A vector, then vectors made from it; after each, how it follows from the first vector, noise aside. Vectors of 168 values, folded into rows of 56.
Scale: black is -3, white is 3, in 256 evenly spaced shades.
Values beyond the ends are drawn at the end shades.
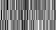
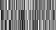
sign-scrambled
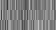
shrunk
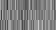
shrunk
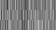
shrunk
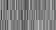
shrunk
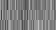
shrunk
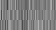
shrunk
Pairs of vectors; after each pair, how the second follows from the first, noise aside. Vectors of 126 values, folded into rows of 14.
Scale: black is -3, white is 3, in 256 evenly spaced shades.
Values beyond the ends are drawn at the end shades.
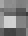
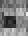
negated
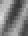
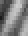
negated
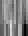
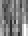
negated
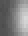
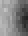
negated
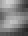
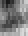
negated
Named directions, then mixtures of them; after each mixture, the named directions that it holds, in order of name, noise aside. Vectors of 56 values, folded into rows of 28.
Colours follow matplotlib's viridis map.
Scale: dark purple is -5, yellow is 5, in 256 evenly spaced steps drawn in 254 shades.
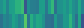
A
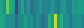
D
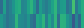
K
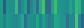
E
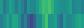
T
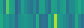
D, E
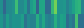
E, K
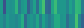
E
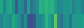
D, T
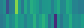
D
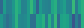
K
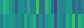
E, K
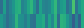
K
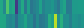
D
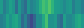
T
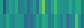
E, T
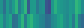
E, T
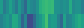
T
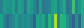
D, K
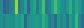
D, E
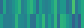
K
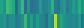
A, D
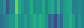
A, D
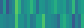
D, K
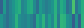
K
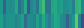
E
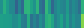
A, E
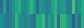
K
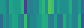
A, T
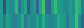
E
